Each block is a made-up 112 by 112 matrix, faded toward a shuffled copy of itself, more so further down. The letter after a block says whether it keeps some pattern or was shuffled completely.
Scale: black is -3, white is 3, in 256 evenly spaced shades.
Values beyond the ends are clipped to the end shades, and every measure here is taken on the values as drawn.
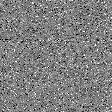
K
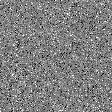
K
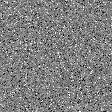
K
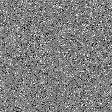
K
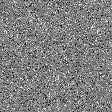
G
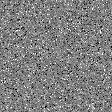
K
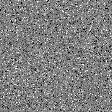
K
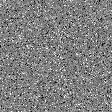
G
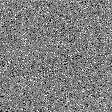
G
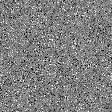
K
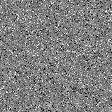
G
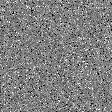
G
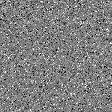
K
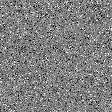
K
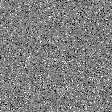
G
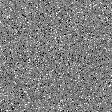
K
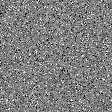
G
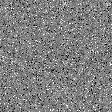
K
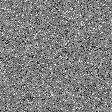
G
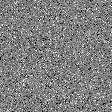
G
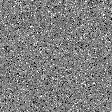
G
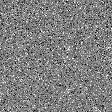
K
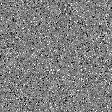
K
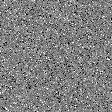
G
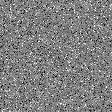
G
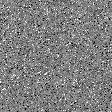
G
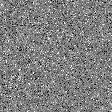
K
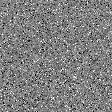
K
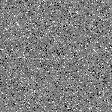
K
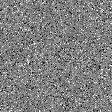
K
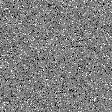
K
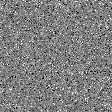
K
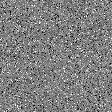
K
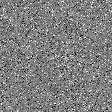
K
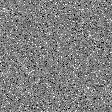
G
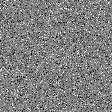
G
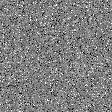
K
